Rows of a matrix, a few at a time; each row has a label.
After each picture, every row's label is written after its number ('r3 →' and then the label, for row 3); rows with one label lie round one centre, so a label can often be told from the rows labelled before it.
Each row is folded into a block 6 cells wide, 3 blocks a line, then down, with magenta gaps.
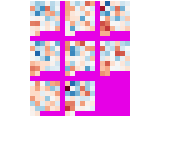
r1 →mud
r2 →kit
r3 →mud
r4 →mud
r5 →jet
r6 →mud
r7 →kit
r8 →mud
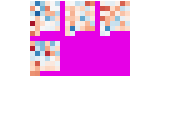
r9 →mud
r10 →kit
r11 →kit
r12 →mud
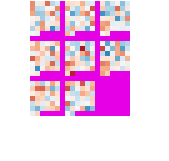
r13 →jet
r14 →jet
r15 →mud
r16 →kit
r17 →mud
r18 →mud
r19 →kit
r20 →jet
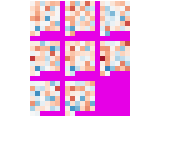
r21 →kit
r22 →kit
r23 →jet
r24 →kit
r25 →kit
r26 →kit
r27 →jet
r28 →kit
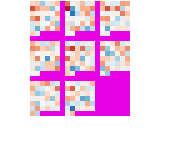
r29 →kit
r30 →jet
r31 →kit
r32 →kit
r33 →kit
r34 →jet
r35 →jet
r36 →kit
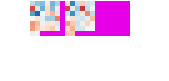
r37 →mud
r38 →mud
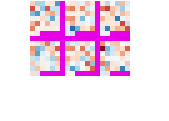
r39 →mud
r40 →kit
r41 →kit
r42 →jet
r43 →kit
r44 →jet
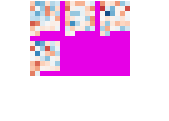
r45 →mud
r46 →jet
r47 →jet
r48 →mud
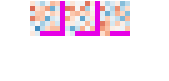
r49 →kit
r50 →kit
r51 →mud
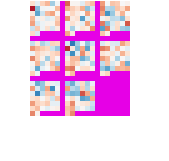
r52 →jet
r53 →kit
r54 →jet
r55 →kit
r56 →mud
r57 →kit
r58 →mud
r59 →mud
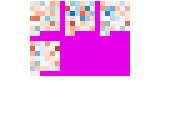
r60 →kit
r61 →mud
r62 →jet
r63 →jet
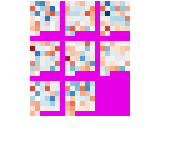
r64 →mud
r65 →jet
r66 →mud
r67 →jet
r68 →kit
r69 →jet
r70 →mud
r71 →mud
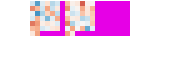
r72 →mud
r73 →jet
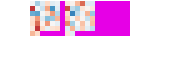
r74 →mud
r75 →jet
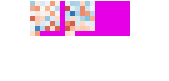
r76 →kit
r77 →mud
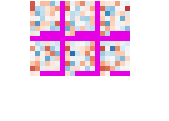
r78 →jet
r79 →jet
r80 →jet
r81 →mud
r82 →jet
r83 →mud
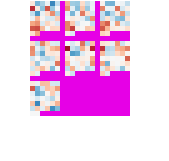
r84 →mud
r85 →mud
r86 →mud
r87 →jet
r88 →jet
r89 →jet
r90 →jet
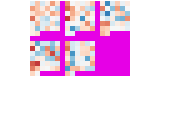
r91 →kit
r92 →kit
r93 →mud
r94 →mud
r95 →jet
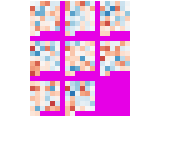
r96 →jet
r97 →jet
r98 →mud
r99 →mud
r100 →kit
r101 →kit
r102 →kit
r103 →mud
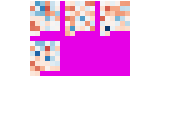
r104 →mud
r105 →kit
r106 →kit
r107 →mud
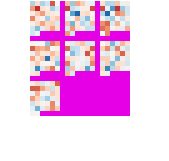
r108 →kit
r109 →jet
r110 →mud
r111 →kit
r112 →jet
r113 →kit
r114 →kit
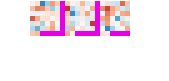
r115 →kit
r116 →jet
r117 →kit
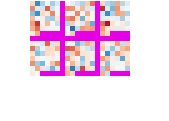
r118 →mud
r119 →kit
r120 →mud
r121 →jet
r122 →kit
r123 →jet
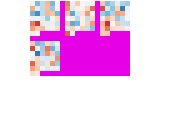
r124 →mud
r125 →jet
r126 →mud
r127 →mud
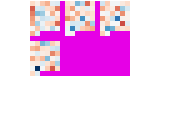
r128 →jet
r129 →kit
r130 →kit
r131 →kit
